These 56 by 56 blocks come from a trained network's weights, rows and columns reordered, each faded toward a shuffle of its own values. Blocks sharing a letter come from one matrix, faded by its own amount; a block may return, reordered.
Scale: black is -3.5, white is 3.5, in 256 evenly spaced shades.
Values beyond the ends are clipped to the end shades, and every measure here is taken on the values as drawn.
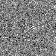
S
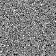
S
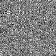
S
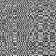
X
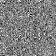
S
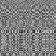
X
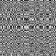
X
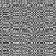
X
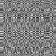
X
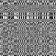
X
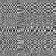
X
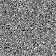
S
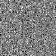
S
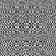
X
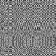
X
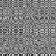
X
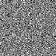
S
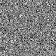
S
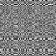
X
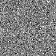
S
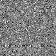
S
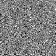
S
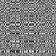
X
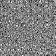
S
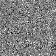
S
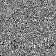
S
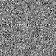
S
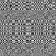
X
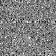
S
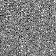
S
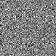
S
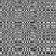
X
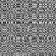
X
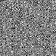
S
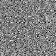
S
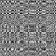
X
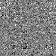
S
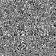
S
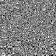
S
